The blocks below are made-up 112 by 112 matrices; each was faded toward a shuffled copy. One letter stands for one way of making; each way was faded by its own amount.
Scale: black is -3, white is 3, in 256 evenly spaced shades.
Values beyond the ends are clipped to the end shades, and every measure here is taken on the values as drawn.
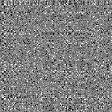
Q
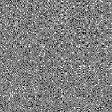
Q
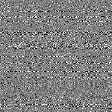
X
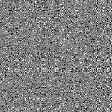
Q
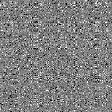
Q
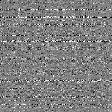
X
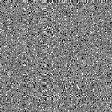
Q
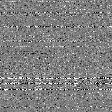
X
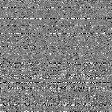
X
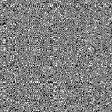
Q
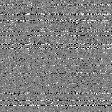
X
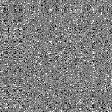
Q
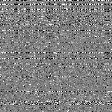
X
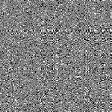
Q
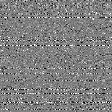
X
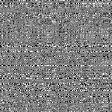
X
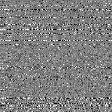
X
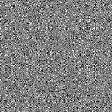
Q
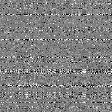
X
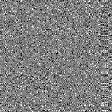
Q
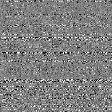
X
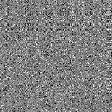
Q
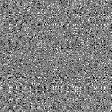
Q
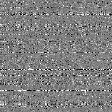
X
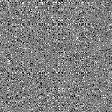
Q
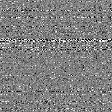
X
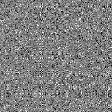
Q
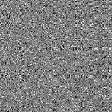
Q
